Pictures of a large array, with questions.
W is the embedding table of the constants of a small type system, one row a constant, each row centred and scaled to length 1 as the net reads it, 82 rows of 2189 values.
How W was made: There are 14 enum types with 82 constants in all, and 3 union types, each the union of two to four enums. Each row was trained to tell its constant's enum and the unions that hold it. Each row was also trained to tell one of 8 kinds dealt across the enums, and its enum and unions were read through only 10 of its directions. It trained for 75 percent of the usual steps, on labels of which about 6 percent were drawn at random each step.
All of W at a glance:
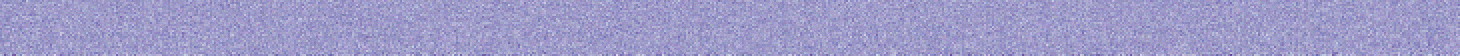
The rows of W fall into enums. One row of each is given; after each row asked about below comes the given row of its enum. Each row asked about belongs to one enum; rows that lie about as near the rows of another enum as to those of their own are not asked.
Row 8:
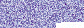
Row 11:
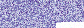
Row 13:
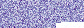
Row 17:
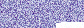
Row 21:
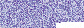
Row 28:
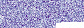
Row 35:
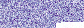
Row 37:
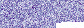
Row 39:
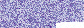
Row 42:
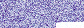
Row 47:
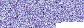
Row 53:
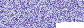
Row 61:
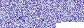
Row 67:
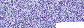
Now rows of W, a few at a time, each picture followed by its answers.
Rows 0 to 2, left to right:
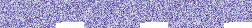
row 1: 21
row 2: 37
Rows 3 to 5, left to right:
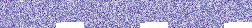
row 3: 17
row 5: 39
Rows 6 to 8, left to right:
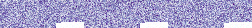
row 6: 13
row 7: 35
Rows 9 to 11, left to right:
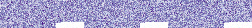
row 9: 67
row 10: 35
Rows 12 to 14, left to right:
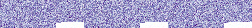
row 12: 61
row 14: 42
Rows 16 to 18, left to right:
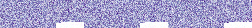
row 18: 21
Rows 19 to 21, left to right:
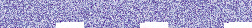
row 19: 11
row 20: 67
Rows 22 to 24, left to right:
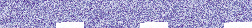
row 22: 35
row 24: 42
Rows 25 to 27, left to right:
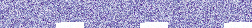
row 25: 53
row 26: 28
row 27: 17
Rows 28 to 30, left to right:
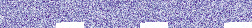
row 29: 35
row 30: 11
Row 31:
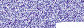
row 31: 28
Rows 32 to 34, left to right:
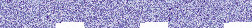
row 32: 13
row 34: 37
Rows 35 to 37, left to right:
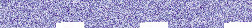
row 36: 42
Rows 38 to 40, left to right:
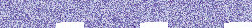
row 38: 17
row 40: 39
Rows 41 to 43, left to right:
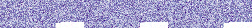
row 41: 13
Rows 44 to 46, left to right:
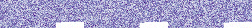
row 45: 8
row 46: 8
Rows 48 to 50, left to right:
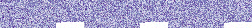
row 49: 21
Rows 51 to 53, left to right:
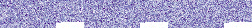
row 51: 39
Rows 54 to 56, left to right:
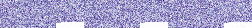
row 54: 28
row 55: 17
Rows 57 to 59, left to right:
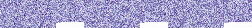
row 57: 42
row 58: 8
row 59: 28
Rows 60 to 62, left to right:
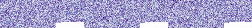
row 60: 8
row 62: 35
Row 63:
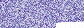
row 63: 42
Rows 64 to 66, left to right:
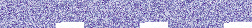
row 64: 13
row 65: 8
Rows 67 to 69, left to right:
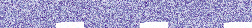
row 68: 13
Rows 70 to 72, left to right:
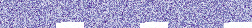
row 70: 21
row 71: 37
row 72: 28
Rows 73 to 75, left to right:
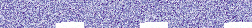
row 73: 13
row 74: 8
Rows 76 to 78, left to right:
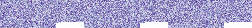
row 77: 21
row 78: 35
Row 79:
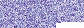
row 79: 39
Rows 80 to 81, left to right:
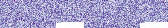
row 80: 28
